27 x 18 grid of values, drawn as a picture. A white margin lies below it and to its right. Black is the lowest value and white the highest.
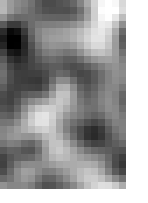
Overall the values sit about 50% of the way up the scale. The ninth with the lowest average is the top left. The texture is blotchy. The ninth with the highest average is the top right. The halves do not mirror each other. The histogram is bell-shaped.
